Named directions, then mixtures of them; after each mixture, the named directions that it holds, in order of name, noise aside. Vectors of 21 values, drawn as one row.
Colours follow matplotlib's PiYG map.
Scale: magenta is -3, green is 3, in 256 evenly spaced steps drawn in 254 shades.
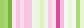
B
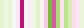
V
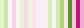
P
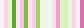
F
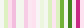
P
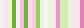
F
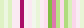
V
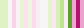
P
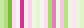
B, V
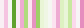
F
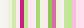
F, V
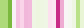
B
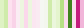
P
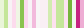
P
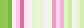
B, V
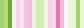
B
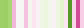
B, P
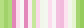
B, F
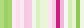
B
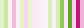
P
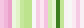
B
